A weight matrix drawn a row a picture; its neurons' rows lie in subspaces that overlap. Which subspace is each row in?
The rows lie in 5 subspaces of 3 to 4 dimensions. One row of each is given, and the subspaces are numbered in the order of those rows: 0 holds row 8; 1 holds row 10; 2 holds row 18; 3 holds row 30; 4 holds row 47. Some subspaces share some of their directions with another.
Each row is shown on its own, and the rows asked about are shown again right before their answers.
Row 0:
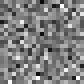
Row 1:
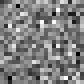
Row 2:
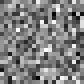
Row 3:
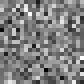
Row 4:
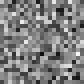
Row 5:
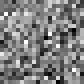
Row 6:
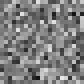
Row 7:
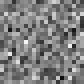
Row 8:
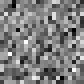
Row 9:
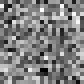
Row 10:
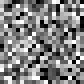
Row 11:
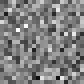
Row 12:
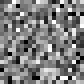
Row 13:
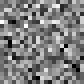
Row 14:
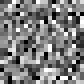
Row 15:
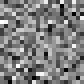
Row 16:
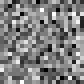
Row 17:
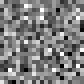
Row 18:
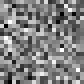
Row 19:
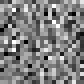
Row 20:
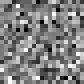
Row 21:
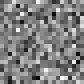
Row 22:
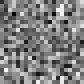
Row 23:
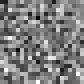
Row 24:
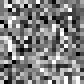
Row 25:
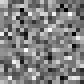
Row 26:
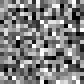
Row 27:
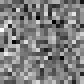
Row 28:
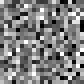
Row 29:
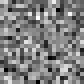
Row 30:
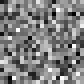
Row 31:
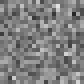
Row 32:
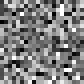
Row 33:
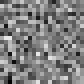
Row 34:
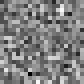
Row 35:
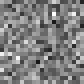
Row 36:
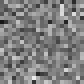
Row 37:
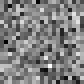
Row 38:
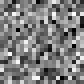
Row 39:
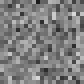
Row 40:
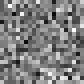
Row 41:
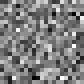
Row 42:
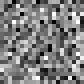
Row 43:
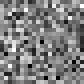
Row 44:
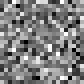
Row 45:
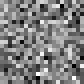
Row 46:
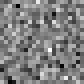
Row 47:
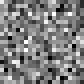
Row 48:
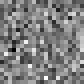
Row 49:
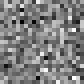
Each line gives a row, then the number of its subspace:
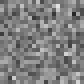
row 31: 3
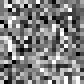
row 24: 2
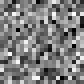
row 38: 0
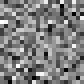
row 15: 2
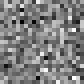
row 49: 4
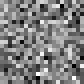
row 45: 4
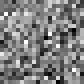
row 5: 0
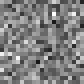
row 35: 1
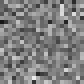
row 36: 2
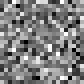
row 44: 3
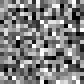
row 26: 3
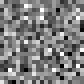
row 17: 0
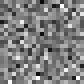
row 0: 4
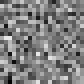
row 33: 2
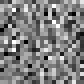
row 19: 1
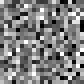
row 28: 0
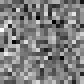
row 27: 1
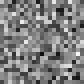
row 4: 4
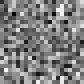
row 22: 2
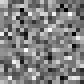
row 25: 4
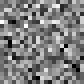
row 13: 2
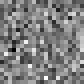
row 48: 1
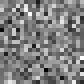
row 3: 1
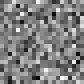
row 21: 1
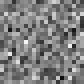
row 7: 0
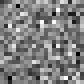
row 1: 0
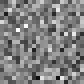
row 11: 2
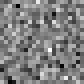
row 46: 0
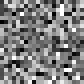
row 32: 2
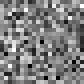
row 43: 1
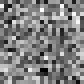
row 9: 2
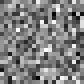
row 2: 3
